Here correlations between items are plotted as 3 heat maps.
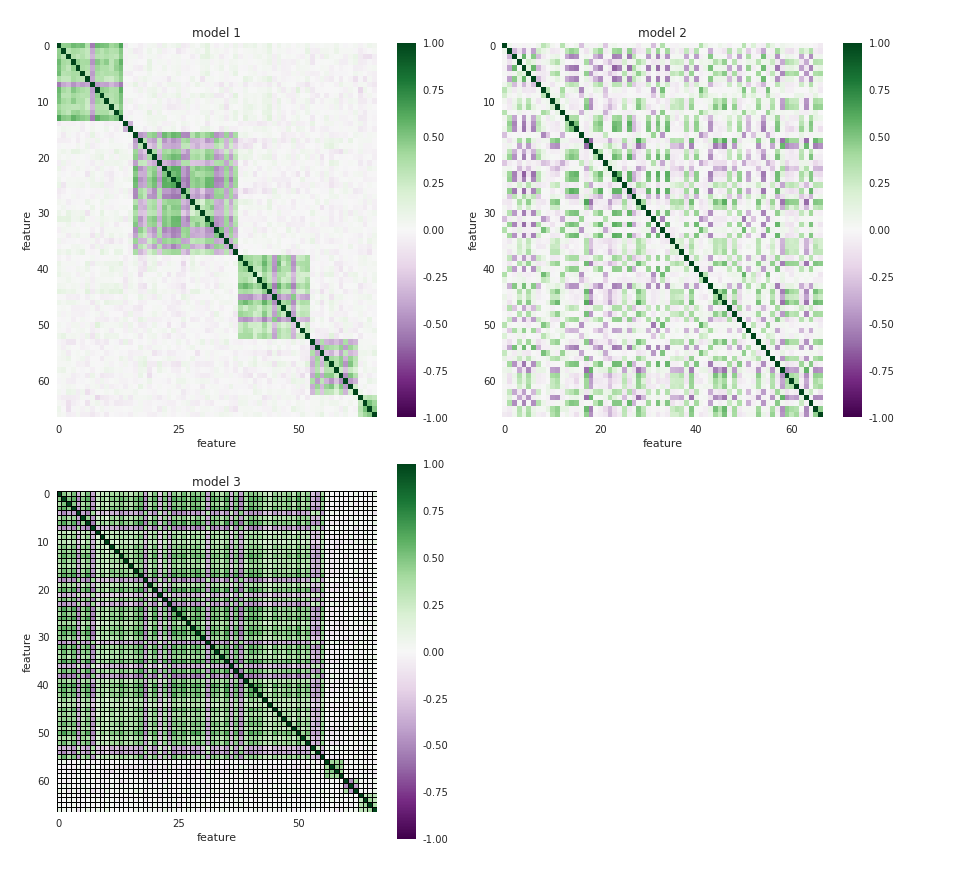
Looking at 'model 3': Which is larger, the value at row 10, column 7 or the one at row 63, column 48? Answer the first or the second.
the second
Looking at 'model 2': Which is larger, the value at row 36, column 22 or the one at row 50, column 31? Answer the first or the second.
the first
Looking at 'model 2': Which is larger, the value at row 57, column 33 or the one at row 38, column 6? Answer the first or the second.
the first
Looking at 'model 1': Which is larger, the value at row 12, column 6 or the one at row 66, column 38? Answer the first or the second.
the first
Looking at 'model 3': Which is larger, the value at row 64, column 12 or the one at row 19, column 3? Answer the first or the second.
the second
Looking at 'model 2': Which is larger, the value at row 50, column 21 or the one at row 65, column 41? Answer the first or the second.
the second
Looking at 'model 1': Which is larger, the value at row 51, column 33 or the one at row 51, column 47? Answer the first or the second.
the second
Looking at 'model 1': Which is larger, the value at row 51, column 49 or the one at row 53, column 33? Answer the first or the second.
the second
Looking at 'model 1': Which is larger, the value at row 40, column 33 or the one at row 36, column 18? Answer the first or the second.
the second
